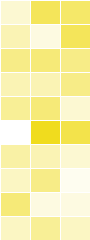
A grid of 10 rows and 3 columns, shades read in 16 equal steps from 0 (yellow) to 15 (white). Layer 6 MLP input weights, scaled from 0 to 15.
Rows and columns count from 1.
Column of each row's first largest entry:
1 2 1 1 3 1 3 3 2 1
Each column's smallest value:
6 0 3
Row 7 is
9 10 12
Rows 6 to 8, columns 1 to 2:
15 0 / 9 10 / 11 7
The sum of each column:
99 77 88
